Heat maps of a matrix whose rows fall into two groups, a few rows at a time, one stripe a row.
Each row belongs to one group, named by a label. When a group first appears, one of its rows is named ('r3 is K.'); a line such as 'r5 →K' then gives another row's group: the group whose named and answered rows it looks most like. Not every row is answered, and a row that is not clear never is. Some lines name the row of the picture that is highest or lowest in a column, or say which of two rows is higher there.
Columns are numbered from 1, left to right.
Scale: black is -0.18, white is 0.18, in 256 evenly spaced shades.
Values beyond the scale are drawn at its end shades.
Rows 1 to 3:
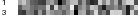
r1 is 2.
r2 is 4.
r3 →4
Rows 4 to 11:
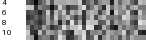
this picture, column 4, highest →10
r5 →2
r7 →4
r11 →2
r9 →4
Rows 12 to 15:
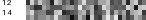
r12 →2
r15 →2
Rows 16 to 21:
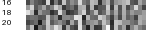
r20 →4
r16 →4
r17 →2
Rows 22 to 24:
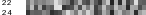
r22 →2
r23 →2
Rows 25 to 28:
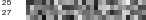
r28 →2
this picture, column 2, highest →26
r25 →4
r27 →4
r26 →2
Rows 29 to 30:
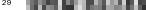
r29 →2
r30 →2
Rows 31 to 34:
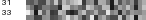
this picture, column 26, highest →32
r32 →4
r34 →4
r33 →2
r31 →4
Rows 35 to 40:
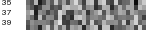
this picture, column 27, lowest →38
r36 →4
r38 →2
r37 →2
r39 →2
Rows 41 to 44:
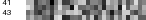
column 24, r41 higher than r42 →Yes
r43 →4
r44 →2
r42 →2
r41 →2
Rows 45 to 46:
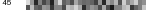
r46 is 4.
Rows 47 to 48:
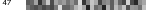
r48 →2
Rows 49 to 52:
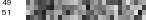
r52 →4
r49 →4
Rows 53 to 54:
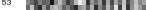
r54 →2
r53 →2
